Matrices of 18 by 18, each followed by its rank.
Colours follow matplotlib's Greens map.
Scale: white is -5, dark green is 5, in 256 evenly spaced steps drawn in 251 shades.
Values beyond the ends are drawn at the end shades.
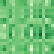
two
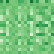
three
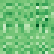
three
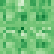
three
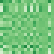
two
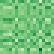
two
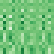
two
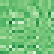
three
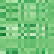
two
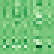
two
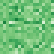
three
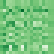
three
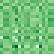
two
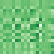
two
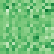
three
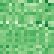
three
